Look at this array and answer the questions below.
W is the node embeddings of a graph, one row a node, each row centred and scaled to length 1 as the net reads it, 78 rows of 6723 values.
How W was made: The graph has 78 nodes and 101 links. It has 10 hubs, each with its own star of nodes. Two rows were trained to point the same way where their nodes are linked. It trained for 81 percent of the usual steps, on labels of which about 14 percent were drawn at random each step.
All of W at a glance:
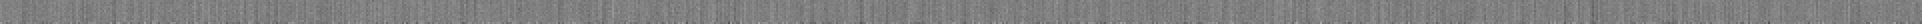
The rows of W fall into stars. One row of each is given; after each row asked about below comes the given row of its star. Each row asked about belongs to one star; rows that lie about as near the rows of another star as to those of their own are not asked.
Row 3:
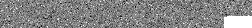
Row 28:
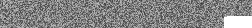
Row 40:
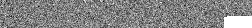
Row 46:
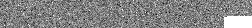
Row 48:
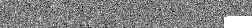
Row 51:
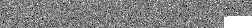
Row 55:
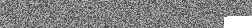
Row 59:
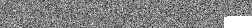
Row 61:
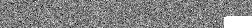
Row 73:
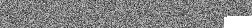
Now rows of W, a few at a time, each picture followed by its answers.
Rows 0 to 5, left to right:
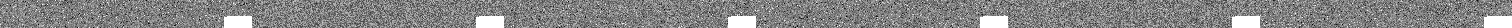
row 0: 46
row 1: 51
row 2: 73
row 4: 61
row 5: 55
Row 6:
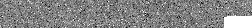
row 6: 40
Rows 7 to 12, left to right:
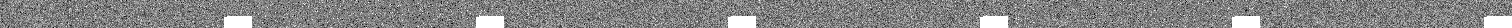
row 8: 28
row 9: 59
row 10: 55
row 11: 46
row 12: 46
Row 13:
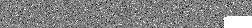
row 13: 48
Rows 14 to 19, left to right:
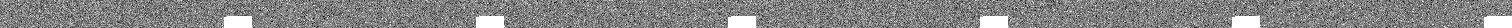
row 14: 48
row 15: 61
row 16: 55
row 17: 28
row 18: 55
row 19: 40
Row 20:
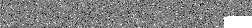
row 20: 59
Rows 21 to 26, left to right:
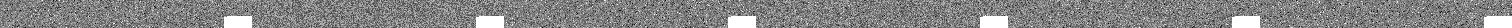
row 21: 3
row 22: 48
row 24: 40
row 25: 40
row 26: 46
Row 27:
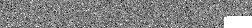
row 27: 51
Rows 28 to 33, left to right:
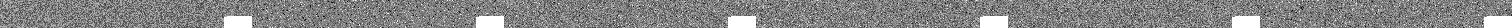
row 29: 51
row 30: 48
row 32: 48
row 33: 59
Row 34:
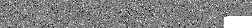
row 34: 51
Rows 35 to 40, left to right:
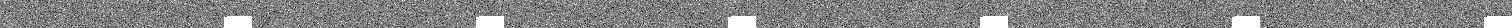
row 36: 73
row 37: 40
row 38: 55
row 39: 28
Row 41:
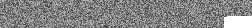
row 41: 40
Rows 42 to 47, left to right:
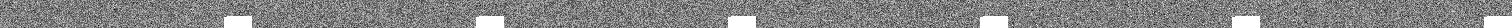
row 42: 48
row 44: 46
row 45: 59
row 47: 48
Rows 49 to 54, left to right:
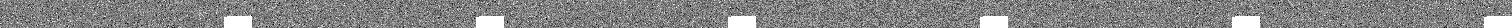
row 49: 61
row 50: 55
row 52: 59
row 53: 3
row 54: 40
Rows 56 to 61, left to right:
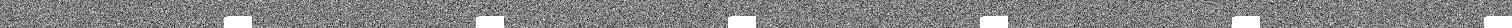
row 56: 51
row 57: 28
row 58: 28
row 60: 59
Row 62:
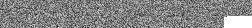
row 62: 73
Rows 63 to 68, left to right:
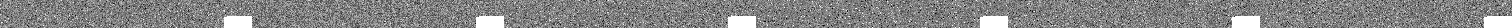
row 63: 28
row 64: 40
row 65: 28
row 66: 73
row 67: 3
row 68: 48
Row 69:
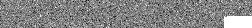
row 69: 28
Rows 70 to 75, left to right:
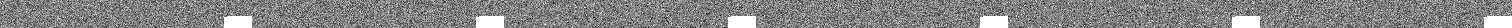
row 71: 3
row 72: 46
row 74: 51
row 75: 55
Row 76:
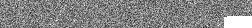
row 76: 55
